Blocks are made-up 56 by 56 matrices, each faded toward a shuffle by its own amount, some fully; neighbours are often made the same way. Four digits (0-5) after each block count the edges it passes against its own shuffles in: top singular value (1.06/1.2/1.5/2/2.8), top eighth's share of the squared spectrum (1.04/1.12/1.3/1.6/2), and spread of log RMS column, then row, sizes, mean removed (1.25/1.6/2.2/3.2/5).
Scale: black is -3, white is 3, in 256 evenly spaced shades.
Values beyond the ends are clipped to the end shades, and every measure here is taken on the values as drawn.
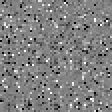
2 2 0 0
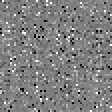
2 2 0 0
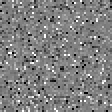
2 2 0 1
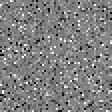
0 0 0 0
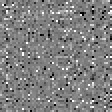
4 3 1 1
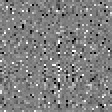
3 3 1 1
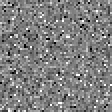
1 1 0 0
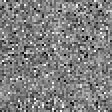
0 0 0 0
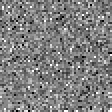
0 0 0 1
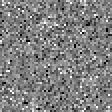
0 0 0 0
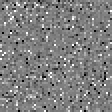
1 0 0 0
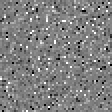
0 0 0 0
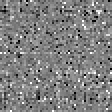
2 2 1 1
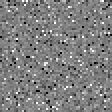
1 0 0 0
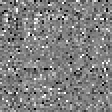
3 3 1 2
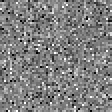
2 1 0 0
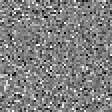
3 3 1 1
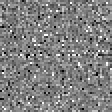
3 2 0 1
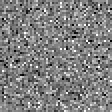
2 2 0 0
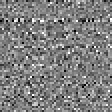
4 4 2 3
